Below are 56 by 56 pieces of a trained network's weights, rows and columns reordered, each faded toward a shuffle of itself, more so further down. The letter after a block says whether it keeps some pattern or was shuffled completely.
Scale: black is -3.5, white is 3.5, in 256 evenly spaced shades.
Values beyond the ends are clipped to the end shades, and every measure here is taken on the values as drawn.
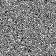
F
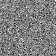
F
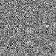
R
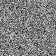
F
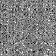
R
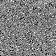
F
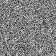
F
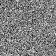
F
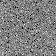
F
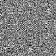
R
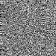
R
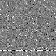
R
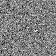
F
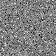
F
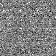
R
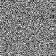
R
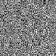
R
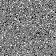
F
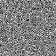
R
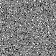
F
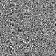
R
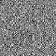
R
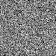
F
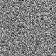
R
